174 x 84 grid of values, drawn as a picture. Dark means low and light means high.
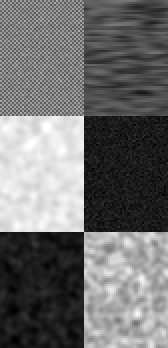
The table splits into 3 rows of 2 panels. Panel 1,1: middling, checkered, strong in contrast. Panel 1,2: low, streaked across. Panel 2,1: very high, blotchy, faint in contrast. Panel 2,2: very low, fine-grained, faint in contrast. Panel 3,1: very low, blotchy, faint in contrast. Panel 3,2: high, blotchy.
